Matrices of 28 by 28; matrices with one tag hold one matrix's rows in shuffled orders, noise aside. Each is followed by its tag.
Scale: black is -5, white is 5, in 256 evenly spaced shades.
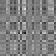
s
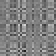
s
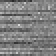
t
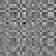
s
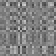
s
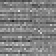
t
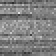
t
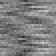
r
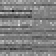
t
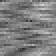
r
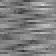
r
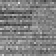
t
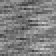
r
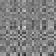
s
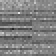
t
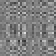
s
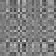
s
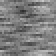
r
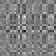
s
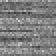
t
